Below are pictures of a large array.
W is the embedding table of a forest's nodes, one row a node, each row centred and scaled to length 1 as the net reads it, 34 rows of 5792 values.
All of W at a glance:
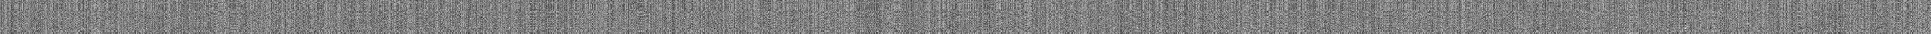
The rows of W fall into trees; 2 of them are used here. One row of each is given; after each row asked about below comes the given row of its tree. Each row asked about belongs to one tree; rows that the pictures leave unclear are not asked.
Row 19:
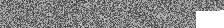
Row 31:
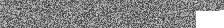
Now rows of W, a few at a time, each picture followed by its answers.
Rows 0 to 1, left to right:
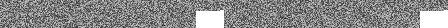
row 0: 19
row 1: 19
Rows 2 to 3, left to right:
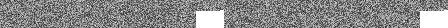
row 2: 31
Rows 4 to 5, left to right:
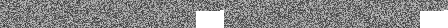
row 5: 19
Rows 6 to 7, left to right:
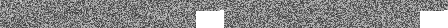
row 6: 19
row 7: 19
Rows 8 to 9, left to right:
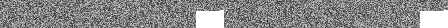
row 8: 19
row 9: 19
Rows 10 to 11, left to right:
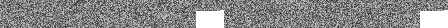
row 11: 31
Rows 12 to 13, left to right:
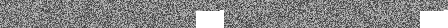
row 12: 31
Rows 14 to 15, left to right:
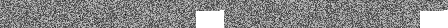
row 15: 31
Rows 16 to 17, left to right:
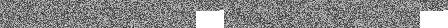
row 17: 19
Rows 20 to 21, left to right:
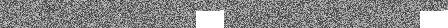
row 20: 31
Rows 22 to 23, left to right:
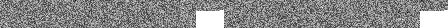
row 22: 31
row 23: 19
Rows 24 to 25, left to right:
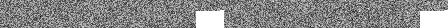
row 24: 19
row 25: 31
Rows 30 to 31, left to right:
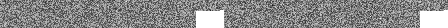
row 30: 31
